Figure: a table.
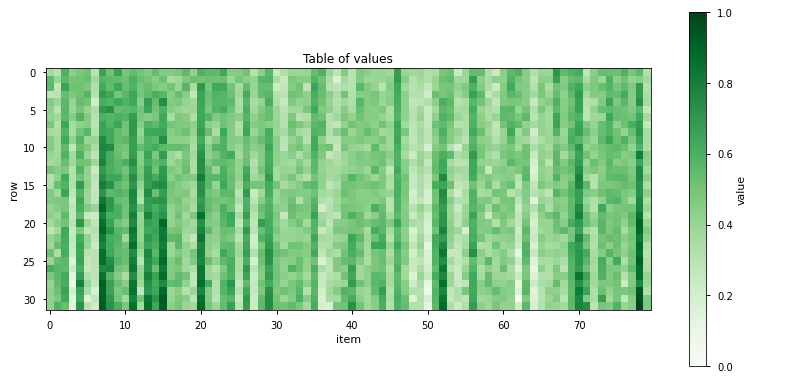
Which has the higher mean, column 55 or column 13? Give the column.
13
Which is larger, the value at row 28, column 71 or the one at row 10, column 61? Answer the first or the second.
the first
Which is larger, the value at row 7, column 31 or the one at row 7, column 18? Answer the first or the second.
the second
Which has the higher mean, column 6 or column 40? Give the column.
40
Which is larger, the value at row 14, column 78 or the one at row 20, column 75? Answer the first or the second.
the first
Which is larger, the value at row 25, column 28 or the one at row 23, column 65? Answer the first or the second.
the first
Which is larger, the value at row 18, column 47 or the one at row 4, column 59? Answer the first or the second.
the first
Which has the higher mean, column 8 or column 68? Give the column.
8
